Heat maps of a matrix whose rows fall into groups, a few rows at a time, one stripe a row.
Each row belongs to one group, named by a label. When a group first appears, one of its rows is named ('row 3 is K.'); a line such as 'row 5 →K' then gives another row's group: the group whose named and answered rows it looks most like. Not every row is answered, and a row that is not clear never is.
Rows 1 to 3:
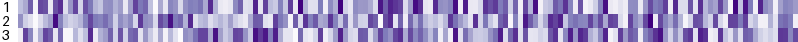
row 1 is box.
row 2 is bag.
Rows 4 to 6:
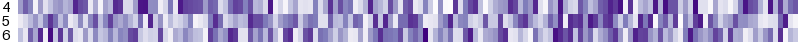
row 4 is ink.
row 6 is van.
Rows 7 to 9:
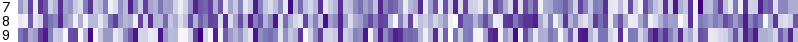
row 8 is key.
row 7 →box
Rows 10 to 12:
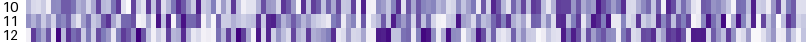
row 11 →bag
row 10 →bag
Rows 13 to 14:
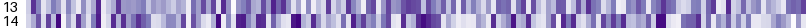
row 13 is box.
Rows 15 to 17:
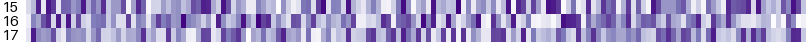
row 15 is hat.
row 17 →box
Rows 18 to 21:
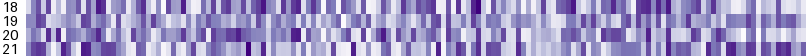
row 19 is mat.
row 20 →van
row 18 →van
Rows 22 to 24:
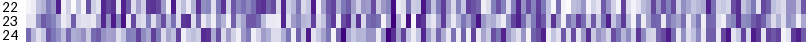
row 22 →key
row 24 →box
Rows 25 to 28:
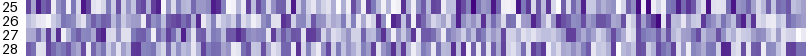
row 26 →bag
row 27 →van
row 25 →mat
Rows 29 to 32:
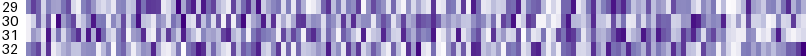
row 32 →ink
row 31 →van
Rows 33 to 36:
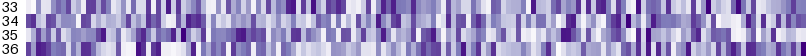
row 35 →van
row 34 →ink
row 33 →bag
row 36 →mat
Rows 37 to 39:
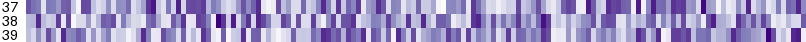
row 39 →hat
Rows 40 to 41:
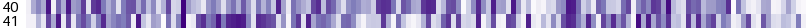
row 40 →van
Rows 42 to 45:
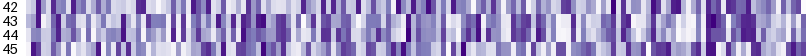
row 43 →key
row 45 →box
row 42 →hat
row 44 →key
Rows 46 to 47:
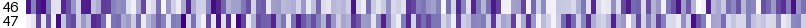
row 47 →van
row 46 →mat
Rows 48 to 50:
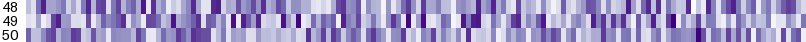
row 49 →key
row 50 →hat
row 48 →mat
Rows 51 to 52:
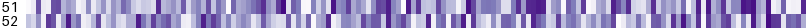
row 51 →key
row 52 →box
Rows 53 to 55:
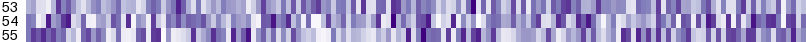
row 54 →box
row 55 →mat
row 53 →bag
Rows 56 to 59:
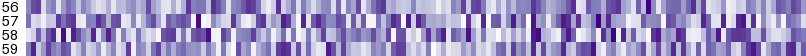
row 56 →ink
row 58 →hat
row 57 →bag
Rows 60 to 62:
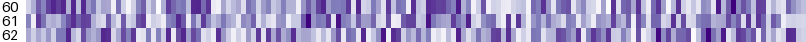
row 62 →bag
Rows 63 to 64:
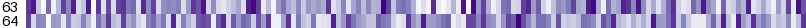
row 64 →key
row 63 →ink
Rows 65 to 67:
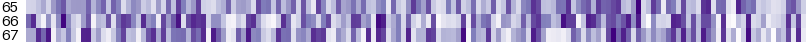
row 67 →ink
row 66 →ink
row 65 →bag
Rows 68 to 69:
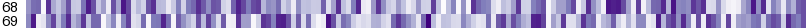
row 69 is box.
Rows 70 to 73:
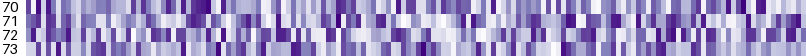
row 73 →van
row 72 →box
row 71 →ink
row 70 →hat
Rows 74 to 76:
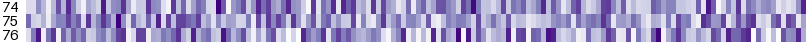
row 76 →hat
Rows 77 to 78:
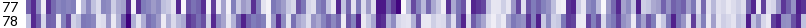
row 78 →ink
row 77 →ink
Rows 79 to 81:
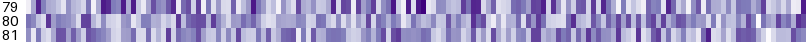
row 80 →ink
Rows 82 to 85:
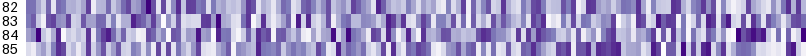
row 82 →ink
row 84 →key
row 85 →bag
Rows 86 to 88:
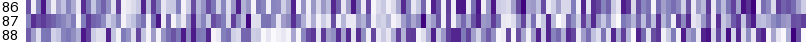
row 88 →hat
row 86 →mat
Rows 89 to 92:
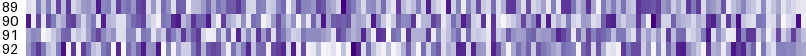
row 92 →mat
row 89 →van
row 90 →hat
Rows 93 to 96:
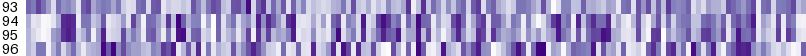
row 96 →key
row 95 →bag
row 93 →mat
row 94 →bag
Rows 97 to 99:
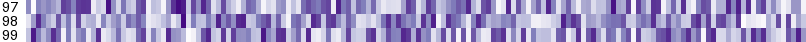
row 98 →van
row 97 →hat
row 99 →box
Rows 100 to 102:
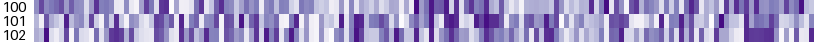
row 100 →mat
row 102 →key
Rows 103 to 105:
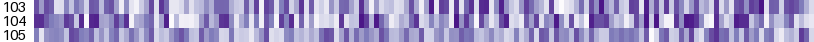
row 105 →hat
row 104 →mat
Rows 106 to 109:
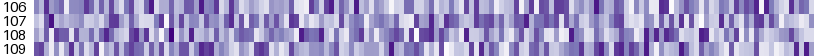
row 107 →key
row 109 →ink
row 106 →hat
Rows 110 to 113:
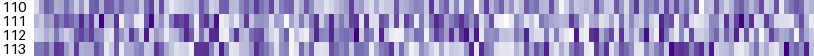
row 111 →hat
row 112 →hat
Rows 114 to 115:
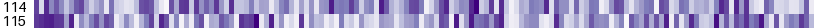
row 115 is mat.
